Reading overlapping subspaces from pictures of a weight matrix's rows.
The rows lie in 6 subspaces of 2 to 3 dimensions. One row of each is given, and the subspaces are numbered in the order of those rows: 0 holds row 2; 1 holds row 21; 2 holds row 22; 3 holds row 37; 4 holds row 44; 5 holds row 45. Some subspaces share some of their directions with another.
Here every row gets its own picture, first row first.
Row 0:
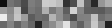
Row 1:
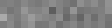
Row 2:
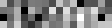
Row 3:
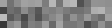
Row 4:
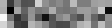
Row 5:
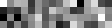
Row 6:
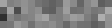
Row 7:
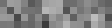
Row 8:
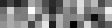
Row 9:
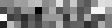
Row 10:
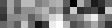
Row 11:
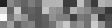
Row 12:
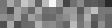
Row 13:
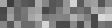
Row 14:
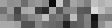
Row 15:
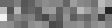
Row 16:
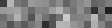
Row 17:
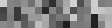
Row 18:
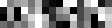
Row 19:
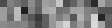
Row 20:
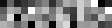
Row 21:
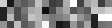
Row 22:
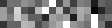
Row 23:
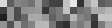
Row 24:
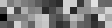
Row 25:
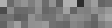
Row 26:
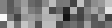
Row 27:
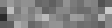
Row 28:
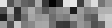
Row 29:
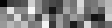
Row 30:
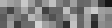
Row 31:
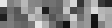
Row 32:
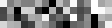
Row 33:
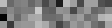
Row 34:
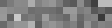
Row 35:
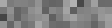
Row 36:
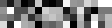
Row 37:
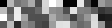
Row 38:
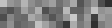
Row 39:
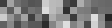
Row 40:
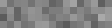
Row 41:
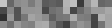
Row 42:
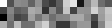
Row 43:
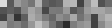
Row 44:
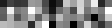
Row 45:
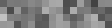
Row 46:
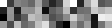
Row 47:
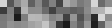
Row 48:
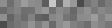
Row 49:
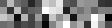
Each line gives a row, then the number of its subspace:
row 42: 0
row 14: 2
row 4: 5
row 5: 4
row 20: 4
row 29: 4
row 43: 5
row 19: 0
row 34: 4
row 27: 5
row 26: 0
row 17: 2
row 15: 5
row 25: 2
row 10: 5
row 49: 4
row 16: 0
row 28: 3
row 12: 3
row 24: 5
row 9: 2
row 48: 2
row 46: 1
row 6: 5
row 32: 2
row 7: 4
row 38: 3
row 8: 4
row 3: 2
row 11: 5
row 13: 1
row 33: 2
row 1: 0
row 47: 0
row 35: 0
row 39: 4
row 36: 3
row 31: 3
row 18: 0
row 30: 3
